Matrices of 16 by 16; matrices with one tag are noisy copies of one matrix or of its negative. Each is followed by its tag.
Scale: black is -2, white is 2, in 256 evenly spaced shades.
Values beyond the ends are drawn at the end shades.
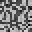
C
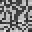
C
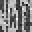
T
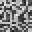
C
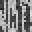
T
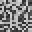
C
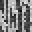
T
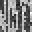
T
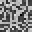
C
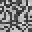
C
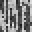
T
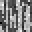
T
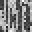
T
